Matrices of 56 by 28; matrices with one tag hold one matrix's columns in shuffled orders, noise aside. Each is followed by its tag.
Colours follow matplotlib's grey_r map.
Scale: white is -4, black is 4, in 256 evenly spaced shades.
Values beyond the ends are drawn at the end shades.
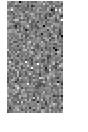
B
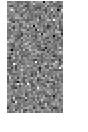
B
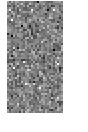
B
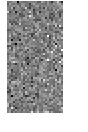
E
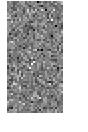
B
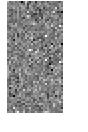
E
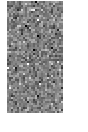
B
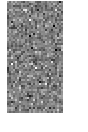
B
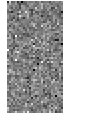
E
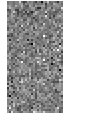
E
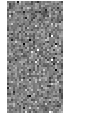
E
